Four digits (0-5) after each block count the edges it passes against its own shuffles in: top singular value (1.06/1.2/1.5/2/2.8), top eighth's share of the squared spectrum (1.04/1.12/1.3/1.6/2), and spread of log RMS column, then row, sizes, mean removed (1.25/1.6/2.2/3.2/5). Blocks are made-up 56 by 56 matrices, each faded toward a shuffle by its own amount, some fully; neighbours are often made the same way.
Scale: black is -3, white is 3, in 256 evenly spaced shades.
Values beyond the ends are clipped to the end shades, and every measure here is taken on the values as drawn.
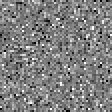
0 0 0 0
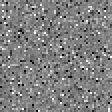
0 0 0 0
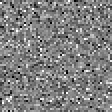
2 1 0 0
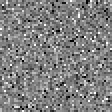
0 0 0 0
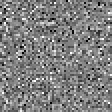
3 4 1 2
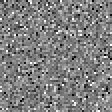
0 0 0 0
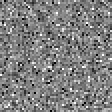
1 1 0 0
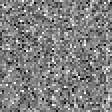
2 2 0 0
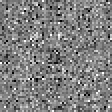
3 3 1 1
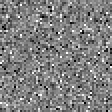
2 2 1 0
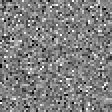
0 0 0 0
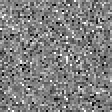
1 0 0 0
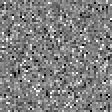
0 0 0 0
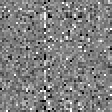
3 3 2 1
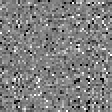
3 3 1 1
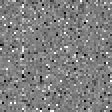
2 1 0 0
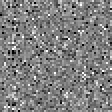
3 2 1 0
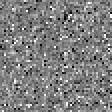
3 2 1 1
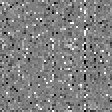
4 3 1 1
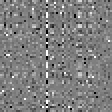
4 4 2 1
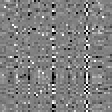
5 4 3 3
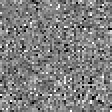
3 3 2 2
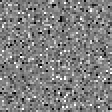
1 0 0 0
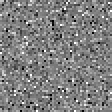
0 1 0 0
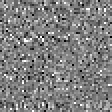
3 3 0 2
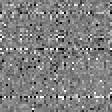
4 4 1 3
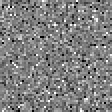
0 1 0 0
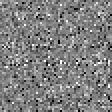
1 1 1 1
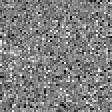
0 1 1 1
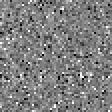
1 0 0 0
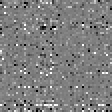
2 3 2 2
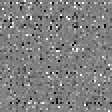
2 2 1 2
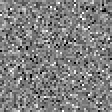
1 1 0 0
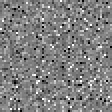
3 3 2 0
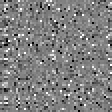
3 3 1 1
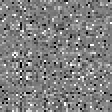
4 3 2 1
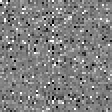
3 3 1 1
